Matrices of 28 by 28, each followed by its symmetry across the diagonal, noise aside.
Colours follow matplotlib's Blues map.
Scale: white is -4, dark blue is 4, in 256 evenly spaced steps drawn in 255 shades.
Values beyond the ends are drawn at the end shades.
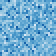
symmetric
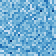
symmetric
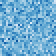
neither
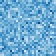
symmetric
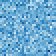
neither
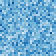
neither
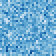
neither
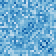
symmetric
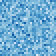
neither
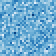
symmetric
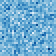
symmetric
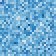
symmetric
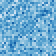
symmetric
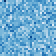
neither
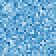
symmetric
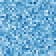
neither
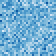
neither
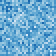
symmetric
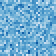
neither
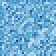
symmetric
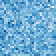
neither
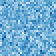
neither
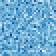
neither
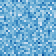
neither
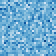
neither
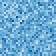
symmetric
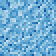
symmetric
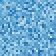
symmetric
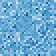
symmetric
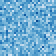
neither
